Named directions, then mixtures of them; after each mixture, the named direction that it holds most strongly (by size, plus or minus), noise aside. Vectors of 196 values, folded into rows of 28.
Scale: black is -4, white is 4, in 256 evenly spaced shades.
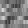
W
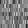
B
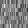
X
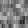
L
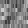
W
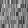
X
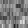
L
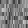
B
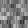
L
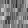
W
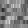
W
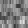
L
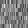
X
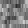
W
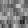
L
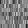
B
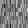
X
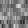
L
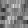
W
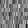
B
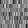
B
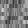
W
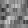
W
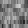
L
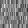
X
